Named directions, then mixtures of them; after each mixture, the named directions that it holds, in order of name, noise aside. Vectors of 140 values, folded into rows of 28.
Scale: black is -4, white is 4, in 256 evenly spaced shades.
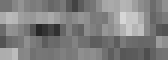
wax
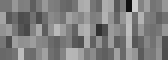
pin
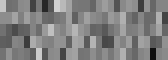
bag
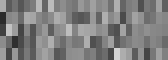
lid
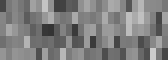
bag, pin, wax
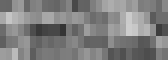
wax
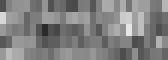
lid, pin, wax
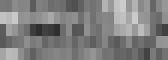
wax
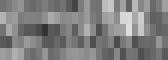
pin, wax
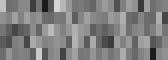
bag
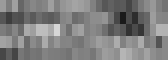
wax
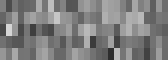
lid, pin, wax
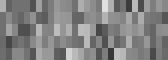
bag, lid, pin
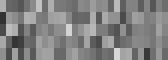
lid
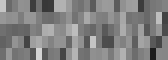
bag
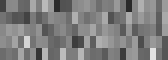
bag, pin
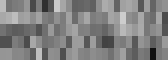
bag, wax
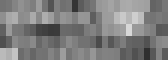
wax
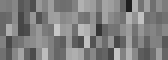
lid, pin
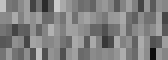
bag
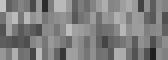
bag, lid, wax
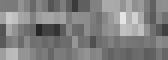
wax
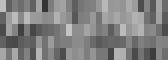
bag, lid, wax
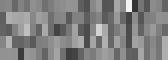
pin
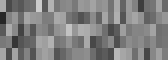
lid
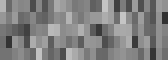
bag, pin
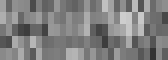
bag, pin, wax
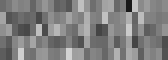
pin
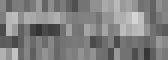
lid, wax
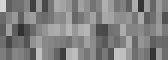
bag, lid, pin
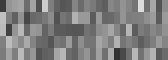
bag, lid
